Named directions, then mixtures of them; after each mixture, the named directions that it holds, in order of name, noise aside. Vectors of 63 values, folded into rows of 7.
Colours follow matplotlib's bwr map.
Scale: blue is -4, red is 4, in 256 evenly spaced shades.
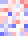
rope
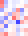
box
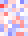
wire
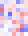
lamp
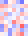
lamp, wire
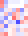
box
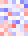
rope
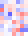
lamp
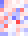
box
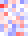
wire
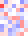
box, wire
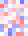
wire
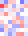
wire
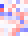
lamp, wire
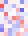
box, wire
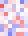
wire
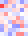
wire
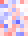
box, wire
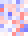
lamp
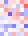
box, rope
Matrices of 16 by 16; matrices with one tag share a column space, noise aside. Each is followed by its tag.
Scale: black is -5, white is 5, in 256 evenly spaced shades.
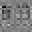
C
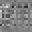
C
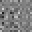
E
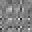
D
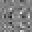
E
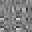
D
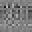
C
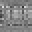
C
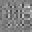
C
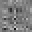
D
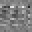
C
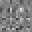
D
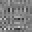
D
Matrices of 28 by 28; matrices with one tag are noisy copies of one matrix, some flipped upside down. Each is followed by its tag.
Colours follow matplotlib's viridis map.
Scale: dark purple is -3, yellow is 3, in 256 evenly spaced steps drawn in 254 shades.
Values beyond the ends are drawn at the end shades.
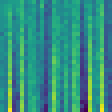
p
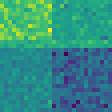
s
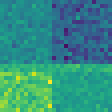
s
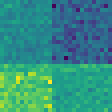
s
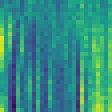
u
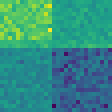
s
